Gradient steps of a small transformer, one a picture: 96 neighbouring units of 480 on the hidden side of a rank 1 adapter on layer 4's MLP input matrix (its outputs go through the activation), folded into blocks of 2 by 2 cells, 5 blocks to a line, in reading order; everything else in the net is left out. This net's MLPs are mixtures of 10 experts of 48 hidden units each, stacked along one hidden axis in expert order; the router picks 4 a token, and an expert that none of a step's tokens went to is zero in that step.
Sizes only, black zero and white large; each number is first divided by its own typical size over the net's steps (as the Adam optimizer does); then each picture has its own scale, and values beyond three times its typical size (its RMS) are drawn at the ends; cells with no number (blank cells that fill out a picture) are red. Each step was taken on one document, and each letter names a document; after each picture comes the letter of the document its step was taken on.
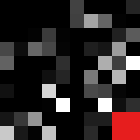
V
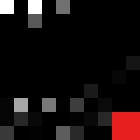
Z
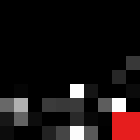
Z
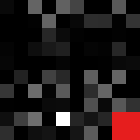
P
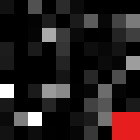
P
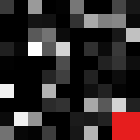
P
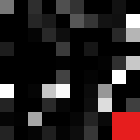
P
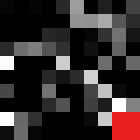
V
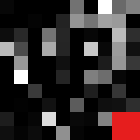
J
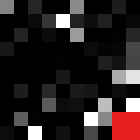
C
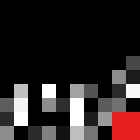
Z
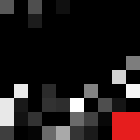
Z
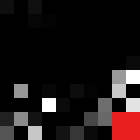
C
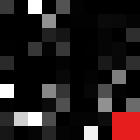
P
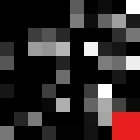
V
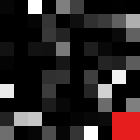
P
